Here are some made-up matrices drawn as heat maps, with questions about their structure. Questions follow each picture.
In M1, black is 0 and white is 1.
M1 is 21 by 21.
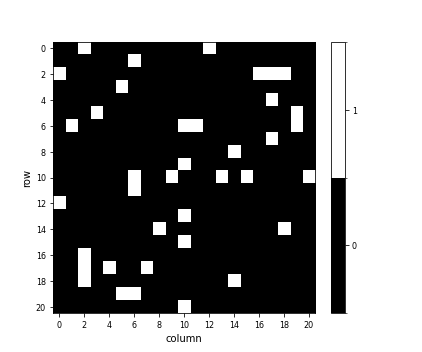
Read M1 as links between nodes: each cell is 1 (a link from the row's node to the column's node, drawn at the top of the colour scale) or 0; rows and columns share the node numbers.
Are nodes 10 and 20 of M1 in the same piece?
yes
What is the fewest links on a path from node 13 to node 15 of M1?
2
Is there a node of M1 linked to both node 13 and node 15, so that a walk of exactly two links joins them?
yes
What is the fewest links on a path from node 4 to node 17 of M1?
1
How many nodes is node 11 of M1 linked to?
1
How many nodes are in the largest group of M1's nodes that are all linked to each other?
2
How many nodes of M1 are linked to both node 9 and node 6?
1
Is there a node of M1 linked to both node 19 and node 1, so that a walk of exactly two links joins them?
yes
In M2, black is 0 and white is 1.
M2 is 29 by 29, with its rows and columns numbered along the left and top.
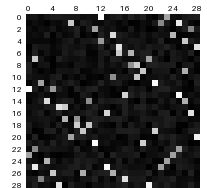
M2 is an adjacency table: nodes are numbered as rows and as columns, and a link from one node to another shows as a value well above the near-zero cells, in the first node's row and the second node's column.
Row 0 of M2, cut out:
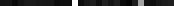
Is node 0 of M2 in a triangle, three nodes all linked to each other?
no
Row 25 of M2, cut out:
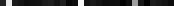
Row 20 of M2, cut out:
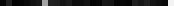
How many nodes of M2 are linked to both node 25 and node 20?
0
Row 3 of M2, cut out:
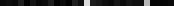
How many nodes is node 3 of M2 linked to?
2
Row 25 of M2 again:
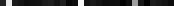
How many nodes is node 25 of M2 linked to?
3
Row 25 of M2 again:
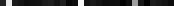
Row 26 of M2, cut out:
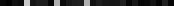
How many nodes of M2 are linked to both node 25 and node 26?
0
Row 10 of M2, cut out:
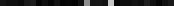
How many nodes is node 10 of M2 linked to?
2
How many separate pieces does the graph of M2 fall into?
1
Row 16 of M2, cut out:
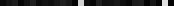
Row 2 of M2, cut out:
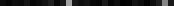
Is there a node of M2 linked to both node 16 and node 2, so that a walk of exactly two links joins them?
yes
